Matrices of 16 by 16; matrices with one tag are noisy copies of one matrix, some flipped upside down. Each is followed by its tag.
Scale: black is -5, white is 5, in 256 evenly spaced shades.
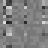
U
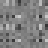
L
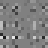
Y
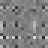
Y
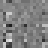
U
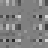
L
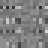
L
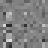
U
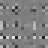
Y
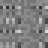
L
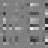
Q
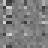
U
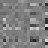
Q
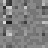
U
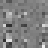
U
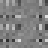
L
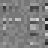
Q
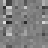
U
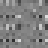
L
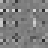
Y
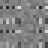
L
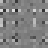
Y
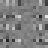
L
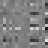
Q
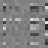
Q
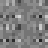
L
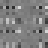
L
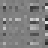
Q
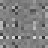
Y
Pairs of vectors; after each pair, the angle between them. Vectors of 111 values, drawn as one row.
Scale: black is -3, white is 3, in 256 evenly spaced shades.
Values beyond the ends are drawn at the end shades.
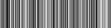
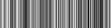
partly opposed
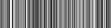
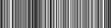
partly aligned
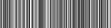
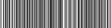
partly aligned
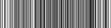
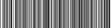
orthogonal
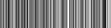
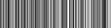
nearly parallel
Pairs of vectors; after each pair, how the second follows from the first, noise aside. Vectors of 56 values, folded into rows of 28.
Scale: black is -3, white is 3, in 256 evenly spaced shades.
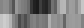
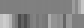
partly zeroed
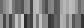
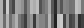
shuffled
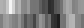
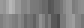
shrunk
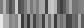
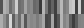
shuffled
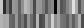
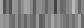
shrunk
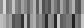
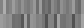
shrunk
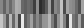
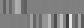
partly zeroed
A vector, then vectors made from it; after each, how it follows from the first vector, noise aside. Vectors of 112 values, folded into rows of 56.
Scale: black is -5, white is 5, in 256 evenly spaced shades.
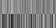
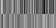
reversed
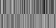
reversed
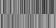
reversed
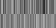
reversed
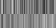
reversed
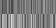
negated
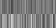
negated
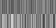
negated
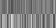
negated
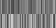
negated
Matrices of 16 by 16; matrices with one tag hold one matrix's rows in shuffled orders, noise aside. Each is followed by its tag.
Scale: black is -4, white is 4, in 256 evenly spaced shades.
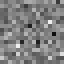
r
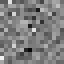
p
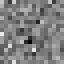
p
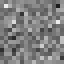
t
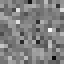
r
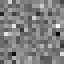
t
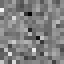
p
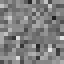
r
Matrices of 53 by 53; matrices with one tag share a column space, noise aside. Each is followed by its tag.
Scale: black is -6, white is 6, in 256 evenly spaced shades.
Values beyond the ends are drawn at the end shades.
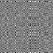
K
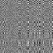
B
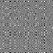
K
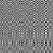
B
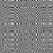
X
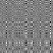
B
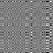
K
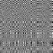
B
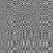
B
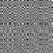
X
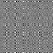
K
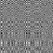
B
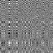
B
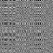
X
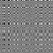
X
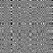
X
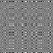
K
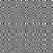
X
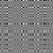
X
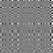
X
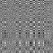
B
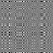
K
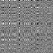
X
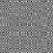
K
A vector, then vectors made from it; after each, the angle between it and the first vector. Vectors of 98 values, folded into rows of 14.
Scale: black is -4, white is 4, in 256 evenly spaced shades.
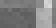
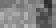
nearly opposite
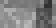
nearly opposite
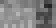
nearly opposite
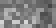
partly opposed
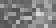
partly aligned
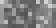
partly aligned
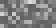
orthogonal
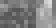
nearly parallel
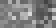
partly opposed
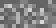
orthogonal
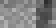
nearly opposite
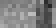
nearly opposite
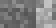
nearly parallel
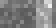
nearly parallel
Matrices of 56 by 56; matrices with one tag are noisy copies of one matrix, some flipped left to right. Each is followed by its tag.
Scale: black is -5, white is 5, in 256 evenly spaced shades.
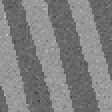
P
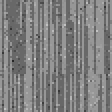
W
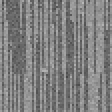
W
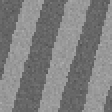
P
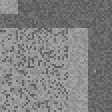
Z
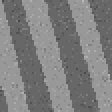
P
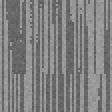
W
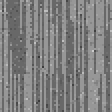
W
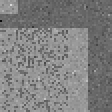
Z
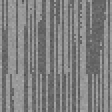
W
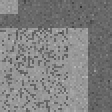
Z
